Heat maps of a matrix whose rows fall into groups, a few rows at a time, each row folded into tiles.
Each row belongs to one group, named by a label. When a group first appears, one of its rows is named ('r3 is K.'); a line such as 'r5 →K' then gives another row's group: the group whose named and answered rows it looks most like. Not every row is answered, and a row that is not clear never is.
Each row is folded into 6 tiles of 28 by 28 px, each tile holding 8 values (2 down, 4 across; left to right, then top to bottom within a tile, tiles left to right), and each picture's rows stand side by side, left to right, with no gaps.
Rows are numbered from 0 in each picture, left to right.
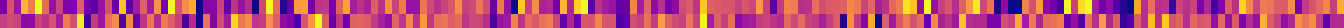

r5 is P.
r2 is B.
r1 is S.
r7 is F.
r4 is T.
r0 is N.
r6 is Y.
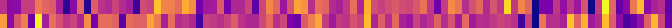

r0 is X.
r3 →S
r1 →S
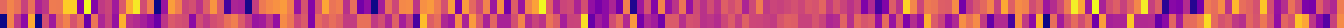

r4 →B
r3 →N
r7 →T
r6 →P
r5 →F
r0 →P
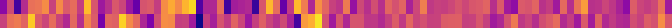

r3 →Y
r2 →B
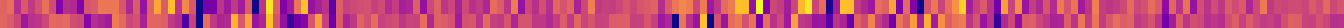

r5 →B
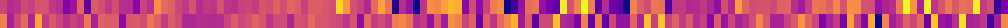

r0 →X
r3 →Y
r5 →P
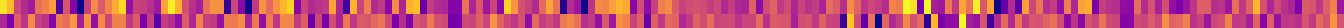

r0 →B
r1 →B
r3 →B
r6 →Y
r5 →P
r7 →Y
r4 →X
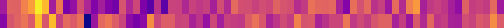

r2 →Y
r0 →N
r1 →F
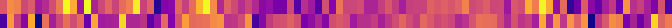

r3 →N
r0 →P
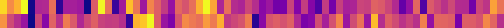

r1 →N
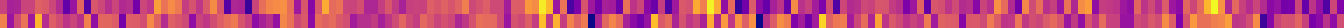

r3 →N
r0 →X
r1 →B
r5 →X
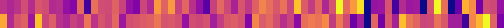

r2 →S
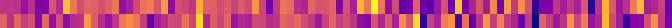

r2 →N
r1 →T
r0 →F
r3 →S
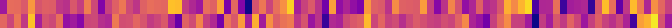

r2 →T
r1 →B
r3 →S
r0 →T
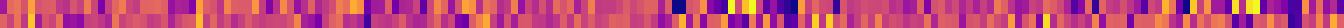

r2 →S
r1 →T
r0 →T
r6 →X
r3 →B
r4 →Y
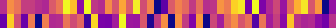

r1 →P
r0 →P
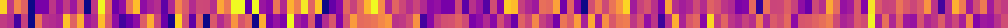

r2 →N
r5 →T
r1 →P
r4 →X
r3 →B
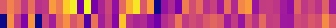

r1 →Y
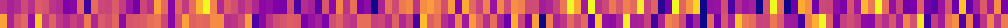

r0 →X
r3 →P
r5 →N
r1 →N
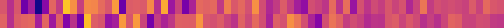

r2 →B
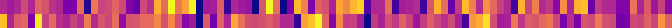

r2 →S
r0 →X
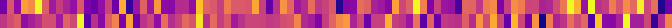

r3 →P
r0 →N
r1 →T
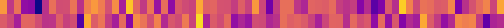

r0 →F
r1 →T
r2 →F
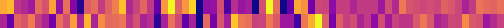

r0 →B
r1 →S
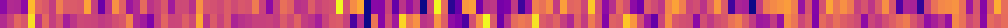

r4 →B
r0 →T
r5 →B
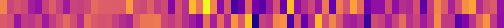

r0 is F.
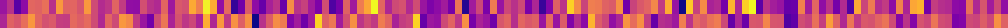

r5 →Y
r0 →T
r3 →F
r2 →N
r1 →N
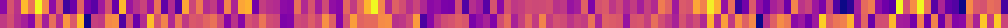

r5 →Y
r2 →N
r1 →Y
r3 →X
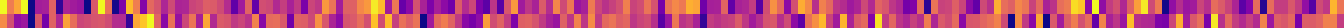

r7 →X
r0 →S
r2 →N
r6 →P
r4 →S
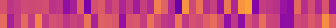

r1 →Y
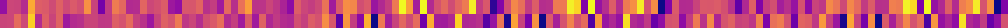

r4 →X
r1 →Y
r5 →P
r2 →P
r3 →P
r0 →T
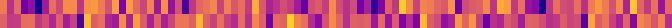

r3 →F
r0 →F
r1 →T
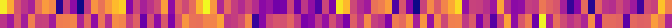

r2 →B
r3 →X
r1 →N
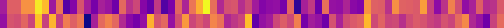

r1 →N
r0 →N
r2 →T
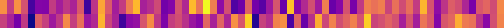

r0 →S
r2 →T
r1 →N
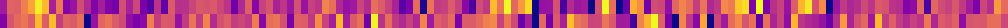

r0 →N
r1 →X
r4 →P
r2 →X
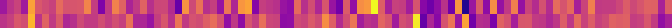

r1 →Y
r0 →T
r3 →B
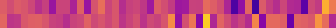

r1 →X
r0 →X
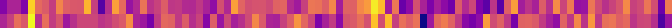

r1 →F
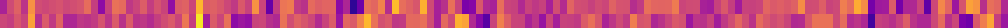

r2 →T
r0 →T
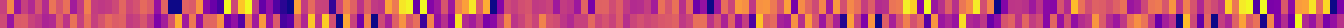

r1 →Y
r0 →B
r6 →F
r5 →P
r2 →P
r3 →X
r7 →P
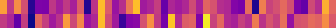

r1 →X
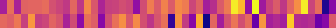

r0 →T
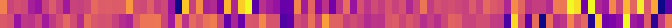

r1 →Y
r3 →P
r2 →B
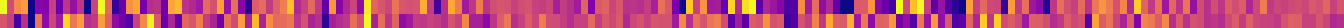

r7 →B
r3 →X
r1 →B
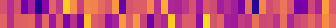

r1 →X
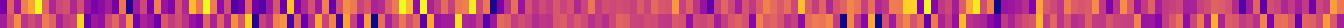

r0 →N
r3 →B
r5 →P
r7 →X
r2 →P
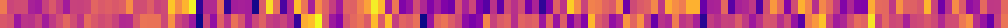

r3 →F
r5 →T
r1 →S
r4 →S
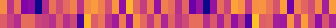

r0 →F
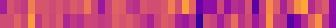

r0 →T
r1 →S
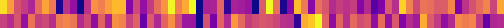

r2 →F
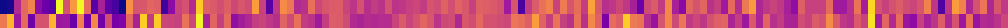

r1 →T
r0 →Y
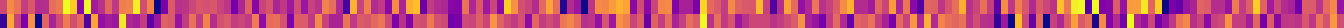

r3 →B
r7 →Y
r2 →Y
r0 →P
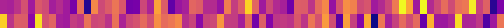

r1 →Y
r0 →X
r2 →P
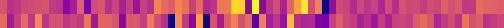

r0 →X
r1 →P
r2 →F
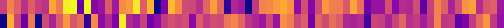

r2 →S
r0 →P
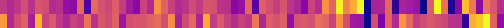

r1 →X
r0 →X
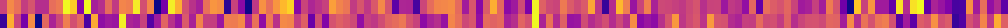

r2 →B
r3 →T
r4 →X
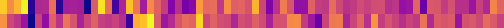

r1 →T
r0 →S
